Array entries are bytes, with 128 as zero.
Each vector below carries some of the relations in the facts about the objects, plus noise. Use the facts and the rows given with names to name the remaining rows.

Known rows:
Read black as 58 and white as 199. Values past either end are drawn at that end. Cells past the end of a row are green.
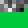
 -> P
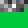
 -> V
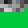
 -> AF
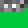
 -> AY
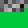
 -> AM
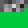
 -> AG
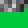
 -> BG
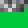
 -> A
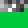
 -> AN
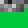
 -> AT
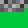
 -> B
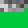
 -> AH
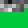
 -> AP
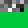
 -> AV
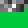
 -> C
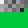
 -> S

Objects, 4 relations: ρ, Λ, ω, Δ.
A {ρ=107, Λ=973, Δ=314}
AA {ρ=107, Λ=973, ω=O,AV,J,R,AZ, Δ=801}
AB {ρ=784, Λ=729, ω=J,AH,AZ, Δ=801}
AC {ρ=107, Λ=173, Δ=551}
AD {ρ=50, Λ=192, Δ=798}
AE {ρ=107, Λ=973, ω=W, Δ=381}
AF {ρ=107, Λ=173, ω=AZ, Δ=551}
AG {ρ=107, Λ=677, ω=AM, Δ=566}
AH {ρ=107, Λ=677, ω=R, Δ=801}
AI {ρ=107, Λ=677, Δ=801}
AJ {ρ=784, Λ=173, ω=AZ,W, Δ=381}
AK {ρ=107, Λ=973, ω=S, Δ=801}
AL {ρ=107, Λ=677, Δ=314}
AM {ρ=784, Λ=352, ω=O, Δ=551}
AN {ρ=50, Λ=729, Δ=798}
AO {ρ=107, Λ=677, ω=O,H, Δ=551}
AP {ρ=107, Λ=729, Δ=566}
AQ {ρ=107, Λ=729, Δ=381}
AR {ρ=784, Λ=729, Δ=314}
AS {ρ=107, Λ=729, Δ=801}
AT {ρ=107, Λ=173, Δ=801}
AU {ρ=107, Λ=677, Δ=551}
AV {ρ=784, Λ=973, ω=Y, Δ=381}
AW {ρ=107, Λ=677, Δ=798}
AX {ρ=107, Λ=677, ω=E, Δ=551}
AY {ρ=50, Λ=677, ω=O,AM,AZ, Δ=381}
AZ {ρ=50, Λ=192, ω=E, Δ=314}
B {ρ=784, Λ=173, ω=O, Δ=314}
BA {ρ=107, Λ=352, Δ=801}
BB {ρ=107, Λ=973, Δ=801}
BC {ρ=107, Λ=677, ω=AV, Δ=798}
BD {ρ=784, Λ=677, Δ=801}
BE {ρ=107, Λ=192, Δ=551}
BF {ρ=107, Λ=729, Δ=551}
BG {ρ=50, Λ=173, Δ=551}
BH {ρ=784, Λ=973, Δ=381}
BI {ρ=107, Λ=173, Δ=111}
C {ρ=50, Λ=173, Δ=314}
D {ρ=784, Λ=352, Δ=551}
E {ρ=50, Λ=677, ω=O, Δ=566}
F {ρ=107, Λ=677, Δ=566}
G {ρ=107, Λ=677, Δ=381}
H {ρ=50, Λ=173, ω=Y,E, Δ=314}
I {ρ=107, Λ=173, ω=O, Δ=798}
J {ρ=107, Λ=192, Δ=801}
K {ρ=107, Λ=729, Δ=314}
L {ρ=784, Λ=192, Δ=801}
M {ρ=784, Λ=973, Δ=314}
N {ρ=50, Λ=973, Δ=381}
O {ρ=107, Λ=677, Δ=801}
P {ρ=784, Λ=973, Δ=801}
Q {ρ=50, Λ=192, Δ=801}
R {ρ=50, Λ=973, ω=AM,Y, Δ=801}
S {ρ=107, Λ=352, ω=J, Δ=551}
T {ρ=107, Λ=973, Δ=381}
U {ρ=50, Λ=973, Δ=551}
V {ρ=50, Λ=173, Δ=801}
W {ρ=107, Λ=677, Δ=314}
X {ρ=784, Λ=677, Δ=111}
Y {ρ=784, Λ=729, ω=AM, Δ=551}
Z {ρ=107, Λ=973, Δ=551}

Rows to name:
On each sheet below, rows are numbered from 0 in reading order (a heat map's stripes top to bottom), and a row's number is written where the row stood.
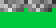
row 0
AA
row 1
AK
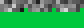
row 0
D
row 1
AU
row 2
BE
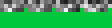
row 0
AE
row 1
BA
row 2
AR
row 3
AB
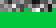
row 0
BC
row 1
Y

